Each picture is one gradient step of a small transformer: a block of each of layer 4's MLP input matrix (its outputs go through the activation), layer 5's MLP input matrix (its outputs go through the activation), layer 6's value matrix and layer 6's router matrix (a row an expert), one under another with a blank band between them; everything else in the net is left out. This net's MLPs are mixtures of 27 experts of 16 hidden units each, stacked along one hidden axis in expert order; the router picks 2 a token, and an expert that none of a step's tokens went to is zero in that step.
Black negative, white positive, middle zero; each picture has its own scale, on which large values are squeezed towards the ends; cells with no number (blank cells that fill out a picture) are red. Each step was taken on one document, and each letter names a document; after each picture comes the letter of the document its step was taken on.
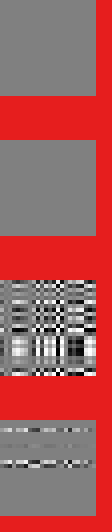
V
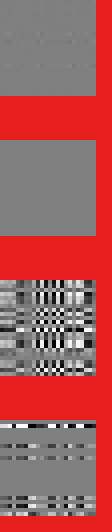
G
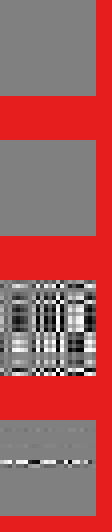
V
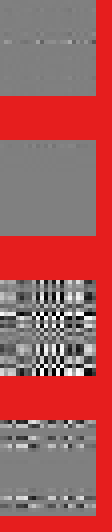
G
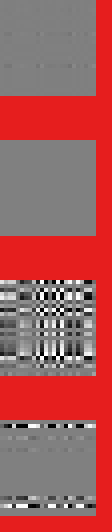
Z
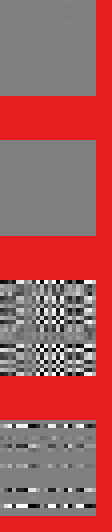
G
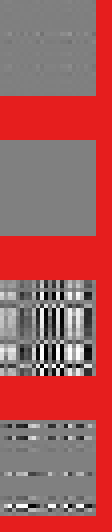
Z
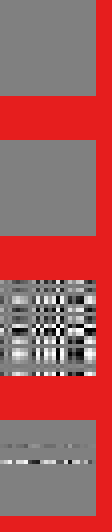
V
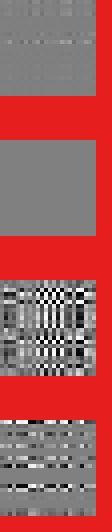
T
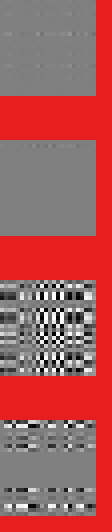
Z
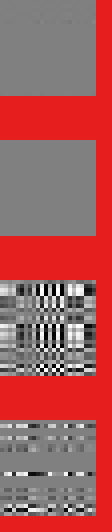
G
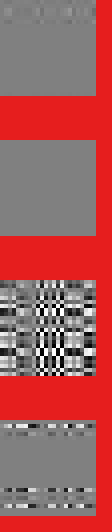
Z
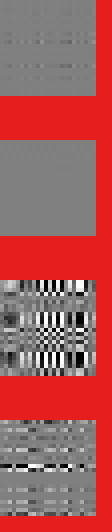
T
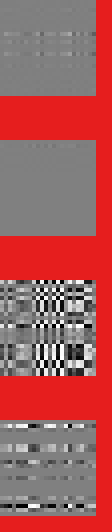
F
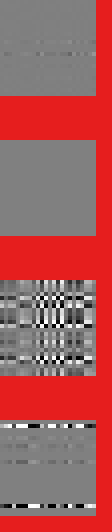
F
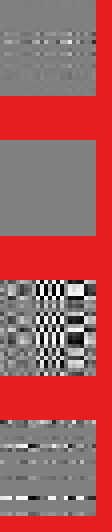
F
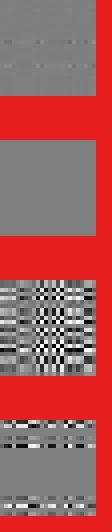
Z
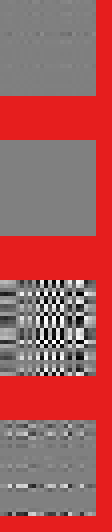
T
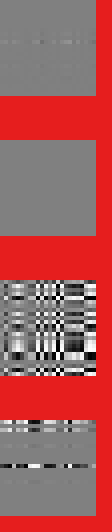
V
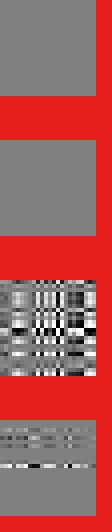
V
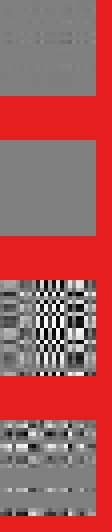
T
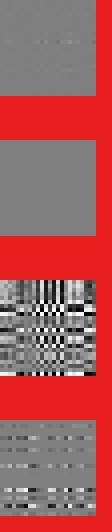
G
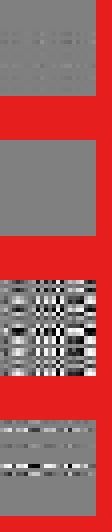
V
